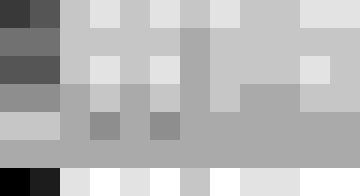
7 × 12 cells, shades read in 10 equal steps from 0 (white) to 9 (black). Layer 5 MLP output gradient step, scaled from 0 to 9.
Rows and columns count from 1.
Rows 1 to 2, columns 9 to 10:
2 2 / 2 2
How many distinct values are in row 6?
1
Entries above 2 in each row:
2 3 3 7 10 12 2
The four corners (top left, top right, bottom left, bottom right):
7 1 9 0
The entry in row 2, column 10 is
2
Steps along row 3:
same down down up down up down same same down up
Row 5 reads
2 2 3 4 3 4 3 3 3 3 3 3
